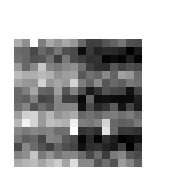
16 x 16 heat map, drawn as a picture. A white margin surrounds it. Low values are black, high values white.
The values follow a bell shape. Horizontal stripes repeat 3 times down the table. Overall the values sit about 40% of the way up the scale. The left part is higher, up to a seam about 50% of the way across.
